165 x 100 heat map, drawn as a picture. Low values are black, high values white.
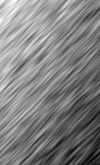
Streaks slant up to the right. The ninth with the highest average is the top left. There is an overall slope up to the top left. The values follow a bell shape. The ninth with the lowest average is the bottom right. No lone cell stands out from its neighbours.
